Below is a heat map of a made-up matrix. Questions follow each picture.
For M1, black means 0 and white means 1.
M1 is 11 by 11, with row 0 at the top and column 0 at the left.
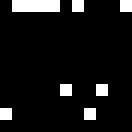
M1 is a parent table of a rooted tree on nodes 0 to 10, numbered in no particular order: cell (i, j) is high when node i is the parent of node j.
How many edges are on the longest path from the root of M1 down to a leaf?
2
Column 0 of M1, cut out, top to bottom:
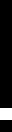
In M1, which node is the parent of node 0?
9
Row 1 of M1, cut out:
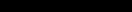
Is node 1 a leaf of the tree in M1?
yes
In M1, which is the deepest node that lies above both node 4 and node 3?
0
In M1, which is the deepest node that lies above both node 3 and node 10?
0
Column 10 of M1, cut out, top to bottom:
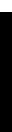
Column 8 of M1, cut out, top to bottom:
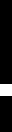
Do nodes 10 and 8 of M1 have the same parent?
no
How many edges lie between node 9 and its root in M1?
0
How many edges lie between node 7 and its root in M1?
1
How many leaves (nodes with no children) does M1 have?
8
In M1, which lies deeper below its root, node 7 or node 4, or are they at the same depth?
node 4
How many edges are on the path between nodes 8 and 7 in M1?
1
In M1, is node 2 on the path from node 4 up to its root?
no
